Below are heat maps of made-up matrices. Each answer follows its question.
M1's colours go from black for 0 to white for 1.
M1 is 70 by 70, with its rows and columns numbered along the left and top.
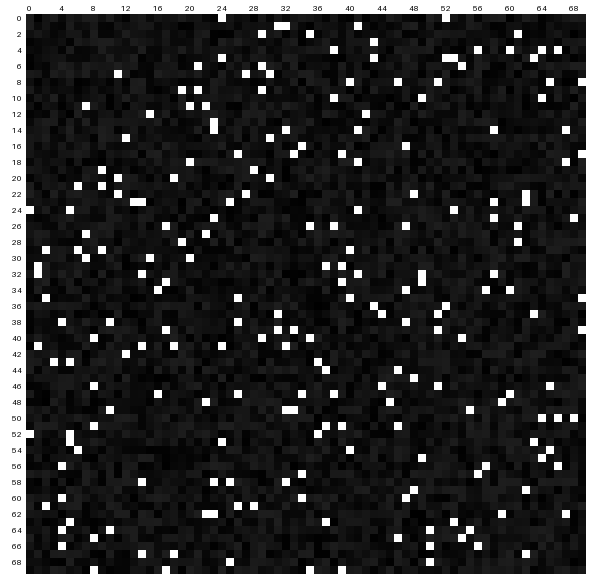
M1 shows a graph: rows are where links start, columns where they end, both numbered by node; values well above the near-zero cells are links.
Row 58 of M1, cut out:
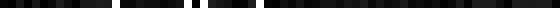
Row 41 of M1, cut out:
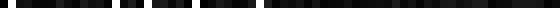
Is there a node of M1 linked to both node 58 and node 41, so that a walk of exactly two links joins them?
yes
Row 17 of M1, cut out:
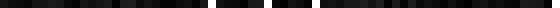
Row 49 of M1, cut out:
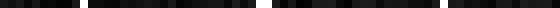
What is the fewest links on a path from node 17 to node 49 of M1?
2
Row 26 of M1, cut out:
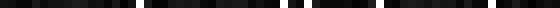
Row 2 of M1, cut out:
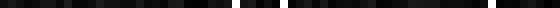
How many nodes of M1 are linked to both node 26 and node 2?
2
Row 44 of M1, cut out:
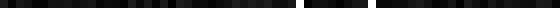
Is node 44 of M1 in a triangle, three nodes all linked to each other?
no
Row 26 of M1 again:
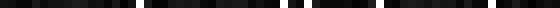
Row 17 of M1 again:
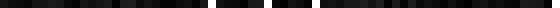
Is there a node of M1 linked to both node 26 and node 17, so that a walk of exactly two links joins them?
no
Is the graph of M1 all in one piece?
yes
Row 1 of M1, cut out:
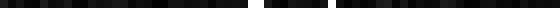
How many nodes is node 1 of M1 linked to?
3
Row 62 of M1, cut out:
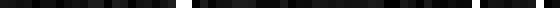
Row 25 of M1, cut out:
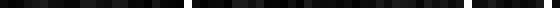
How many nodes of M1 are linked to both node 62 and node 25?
1
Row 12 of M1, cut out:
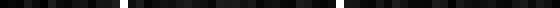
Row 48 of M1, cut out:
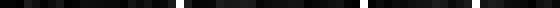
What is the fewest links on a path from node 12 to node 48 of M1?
6
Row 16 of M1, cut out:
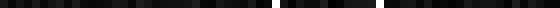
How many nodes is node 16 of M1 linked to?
2
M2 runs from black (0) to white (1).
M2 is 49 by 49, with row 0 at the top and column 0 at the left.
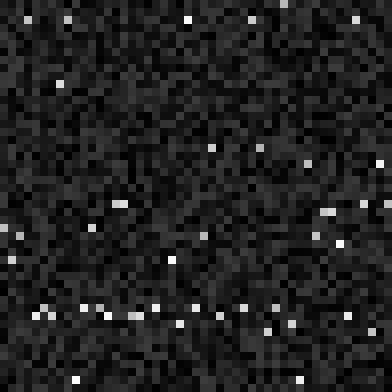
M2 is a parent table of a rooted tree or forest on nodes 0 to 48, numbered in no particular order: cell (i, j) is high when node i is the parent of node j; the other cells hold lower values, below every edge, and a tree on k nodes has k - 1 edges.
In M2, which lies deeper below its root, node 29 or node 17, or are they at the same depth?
node 17
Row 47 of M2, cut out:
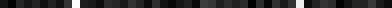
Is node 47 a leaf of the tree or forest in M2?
no
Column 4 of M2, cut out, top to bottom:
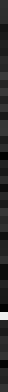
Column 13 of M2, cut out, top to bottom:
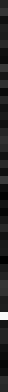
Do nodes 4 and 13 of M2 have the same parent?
yes
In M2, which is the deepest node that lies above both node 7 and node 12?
38
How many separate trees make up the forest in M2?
4
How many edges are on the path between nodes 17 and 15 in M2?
4
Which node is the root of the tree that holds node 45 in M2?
29
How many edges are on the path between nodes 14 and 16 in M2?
4
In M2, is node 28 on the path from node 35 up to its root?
yes
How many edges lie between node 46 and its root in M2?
3
